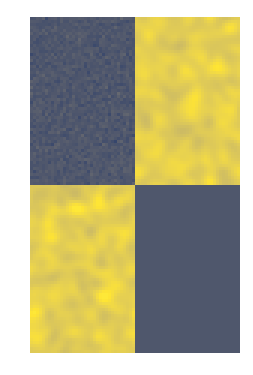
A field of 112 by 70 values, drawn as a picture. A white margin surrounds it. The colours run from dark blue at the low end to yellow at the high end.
The table splits into 2 rows of 2 panels. Panel 1,1: low, fine-grained, faint in contrast. Panel 1,2: very high, blotchy, faint in contrast. Panel 2,1: very high, blotchy, faint in contrast. Panel 2,2: low, flat.
